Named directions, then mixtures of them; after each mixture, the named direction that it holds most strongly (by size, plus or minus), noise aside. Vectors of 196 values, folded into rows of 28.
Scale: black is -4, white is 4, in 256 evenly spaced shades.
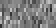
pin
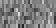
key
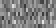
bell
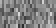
key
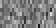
key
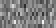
bell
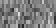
key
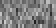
pin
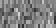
key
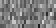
bell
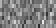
bell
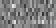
bell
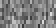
key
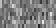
bell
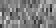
pin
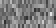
key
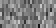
pin
